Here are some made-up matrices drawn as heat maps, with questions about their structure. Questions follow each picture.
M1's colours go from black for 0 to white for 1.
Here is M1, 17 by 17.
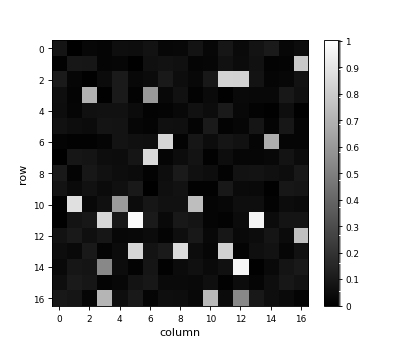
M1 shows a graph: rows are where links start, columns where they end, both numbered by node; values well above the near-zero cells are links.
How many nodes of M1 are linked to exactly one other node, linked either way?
4
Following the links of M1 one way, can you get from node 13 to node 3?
yes
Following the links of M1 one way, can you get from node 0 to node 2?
no
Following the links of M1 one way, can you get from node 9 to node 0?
no
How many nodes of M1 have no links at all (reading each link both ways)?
2
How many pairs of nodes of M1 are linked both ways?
3
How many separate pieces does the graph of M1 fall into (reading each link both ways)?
3
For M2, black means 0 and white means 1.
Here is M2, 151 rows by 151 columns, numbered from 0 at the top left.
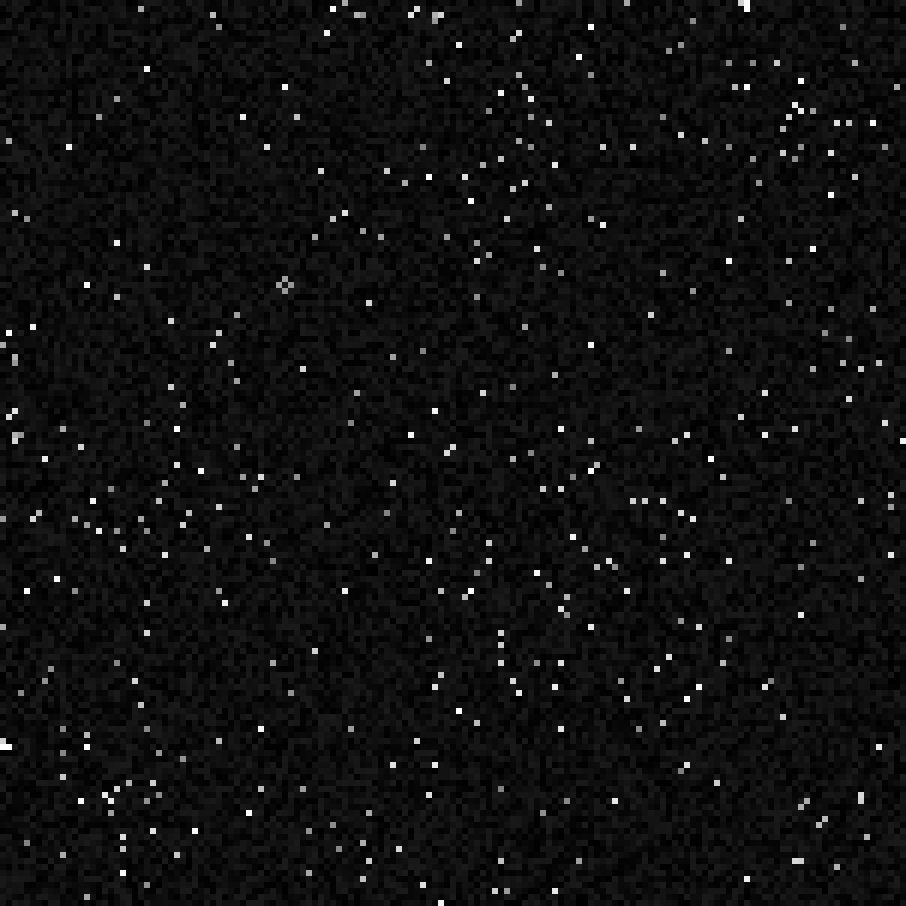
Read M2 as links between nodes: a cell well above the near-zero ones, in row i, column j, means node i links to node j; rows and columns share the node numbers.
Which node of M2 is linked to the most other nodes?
node 24
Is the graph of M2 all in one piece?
no
